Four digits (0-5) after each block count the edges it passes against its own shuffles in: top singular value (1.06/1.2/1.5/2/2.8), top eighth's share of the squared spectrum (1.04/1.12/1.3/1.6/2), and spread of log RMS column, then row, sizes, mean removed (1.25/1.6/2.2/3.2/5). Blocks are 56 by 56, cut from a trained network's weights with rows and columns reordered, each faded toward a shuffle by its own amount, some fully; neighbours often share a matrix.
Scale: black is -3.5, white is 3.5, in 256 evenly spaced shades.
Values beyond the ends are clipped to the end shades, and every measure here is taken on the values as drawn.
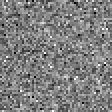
1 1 0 0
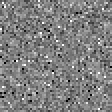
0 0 0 0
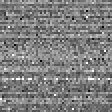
4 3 0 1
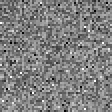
0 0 0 0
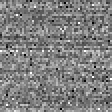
3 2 1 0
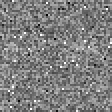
1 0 0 0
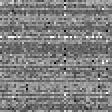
4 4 1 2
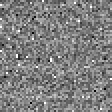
0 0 0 0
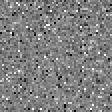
0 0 0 0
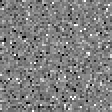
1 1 0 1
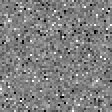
1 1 0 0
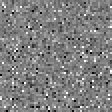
3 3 1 2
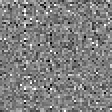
3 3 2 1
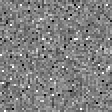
1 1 0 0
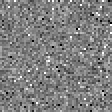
1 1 0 1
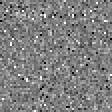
2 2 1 0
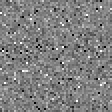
1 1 0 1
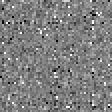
3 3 1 2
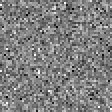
1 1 0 0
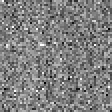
2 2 1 1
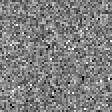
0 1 0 0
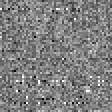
3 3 0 2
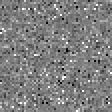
2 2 0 1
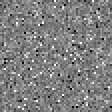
1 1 0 0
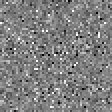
2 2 0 1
